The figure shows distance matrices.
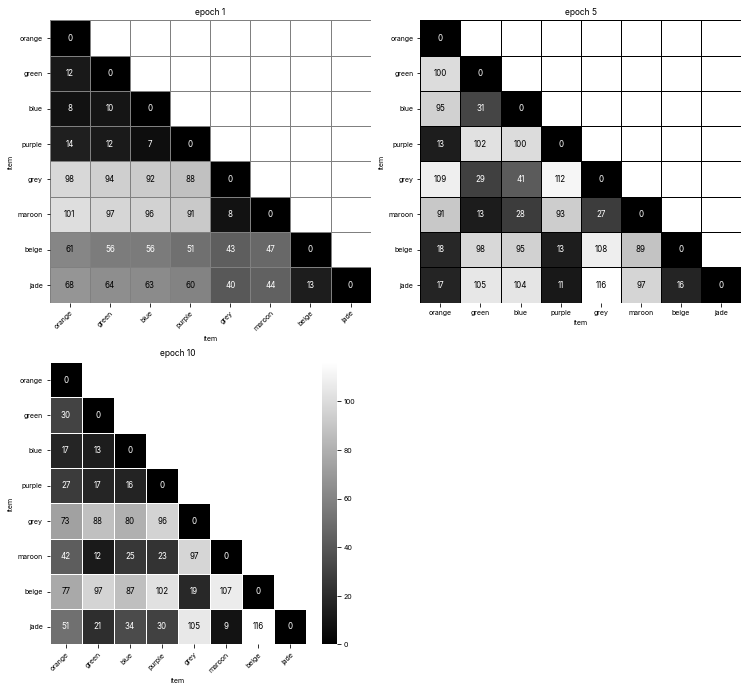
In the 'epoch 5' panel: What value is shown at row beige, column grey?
108
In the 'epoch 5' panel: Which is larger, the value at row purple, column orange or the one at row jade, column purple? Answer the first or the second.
the first
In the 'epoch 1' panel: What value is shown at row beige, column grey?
43
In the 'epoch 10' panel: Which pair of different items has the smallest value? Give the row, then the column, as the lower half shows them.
jade, maroon
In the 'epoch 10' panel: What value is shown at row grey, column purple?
96
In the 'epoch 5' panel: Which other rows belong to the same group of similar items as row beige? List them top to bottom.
orange, purple, jade
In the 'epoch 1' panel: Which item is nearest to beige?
jade
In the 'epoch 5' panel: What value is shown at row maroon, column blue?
28
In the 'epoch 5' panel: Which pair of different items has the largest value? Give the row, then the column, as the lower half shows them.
jade, grey
